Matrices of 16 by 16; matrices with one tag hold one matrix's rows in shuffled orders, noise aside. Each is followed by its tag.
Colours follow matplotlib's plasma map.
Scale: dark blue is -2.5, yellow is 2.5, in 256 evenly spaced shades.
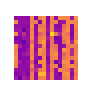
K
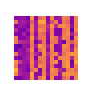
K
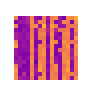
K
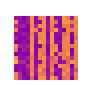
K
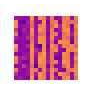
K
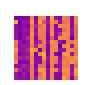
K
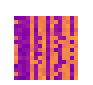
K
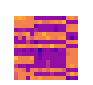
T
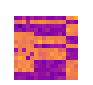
T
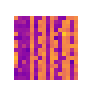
K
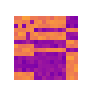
T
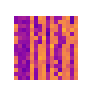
K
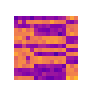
T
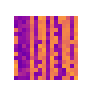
K
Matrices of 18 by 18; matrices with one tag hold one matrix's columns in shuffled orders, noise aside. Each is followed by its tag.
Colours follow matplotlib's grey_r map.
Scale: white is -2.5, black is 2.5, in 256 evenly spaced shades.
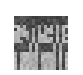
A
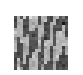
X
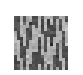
X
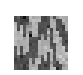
X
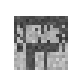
A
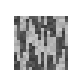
X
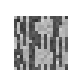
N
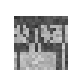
A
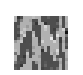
X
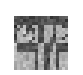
A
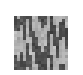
X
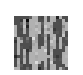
N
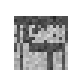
A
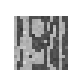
N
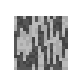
X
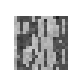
N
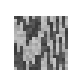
X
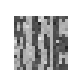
N
